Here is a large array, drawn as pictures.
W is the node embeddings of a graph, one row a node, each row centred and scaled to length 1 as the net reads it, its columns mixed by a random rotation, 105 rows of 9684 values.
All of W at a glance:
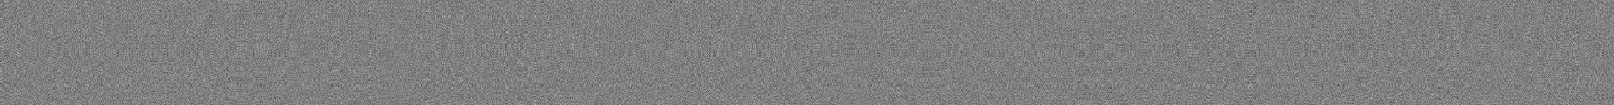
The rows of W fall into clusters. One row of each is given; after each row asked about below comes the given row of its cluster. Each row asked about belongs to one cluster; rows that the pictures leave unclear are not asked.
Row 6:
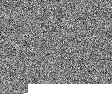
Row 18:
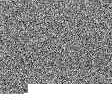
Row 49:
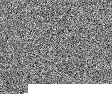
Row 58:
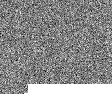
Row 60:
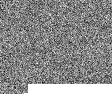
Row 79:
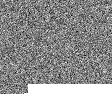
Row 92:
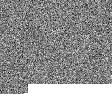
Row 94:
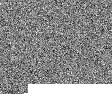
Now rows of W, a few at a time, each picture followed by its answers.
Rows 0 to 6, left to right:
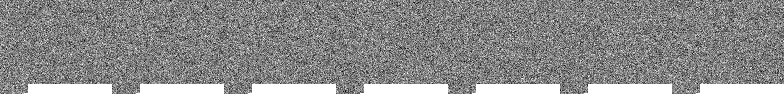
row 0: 60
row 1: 6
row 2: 6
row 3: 94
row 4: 18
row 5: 92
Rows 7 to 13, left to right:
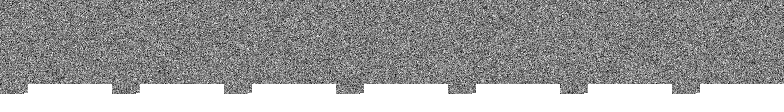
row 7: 94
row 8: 94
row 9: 6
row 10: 79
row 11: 79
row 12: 94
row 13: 6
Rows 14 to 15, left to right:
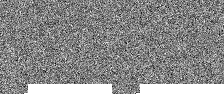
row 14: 58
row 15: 79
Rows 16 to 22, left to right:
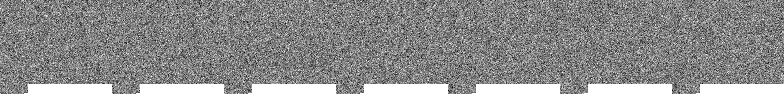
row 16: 79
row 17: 79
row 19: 79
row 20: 92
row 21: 60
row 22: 92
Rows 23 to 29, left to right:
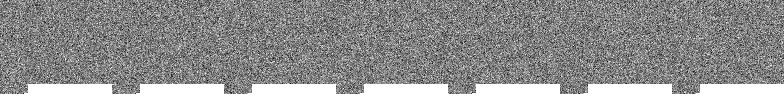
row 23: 58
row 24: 79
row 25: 92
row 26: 6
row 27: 79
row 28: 92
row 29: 49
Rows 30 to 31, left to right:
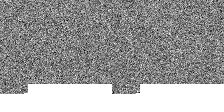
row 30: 18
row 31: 92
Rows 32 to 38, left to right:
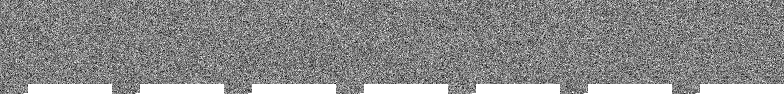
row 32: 92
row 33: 49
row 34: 18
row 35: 60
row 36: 60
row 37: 49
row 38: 49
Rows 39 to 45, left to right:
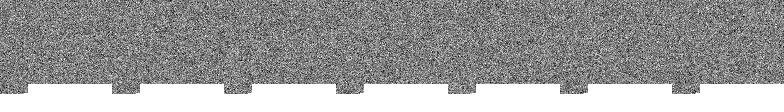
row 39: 92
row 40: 6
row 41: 58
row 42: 94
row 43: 60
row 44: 49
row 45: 49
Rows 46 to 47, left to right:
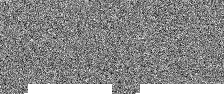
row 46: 18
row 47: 49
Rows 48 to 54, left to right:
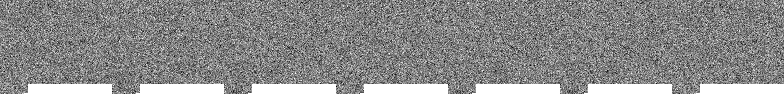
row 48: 60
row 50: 94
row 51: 79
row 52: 94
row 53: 94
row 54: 60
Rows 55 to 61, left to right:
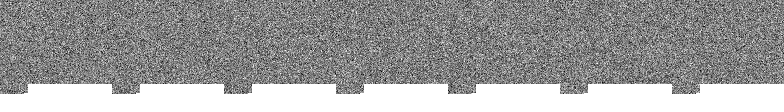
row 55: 94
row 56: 94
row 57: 92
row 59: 92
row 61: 58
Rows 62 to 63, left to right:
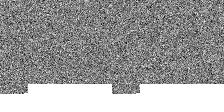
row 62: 18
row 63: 79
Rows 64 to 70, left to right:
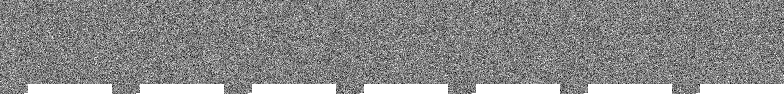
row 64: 58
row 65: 79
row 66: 6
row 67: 92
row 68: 49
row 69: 92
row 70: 92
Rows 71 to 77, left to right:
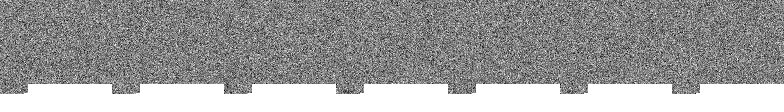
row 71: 18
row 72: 60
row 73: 92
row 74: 94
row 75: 6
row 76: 94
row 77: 58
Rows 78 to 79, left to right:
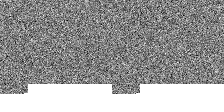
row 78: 18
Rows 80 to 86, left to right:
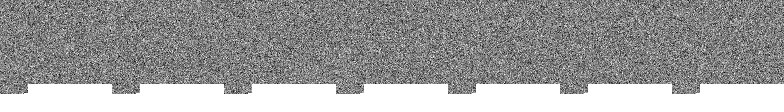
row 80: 79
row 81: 18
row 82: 94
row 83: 58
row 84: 6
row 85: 6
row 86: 6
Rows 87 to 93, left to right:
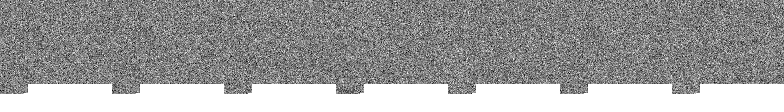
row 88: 92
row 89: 18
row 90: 94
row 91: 58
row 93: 60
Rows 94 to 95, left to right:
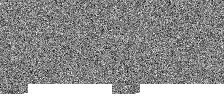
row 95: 49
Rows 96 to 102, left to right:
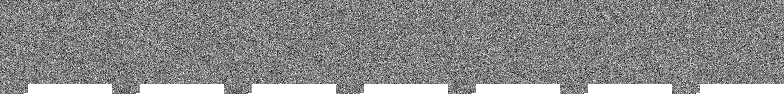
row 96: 6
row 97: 94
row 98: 94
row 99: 92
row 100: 49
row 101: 79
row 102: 58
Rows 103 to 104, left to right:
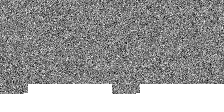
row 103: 49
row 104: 79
